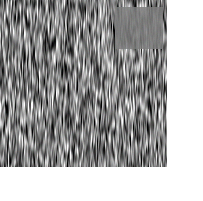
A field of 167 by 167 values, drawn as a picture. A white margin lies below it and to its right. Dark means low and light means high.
Histogram: bell-shaped. Average level on the scale: 50%. Mirror symmetry: none. Calmest part: top right. Grain: streaks running down. Odd patch: calmer, in the top right. Slope: none.
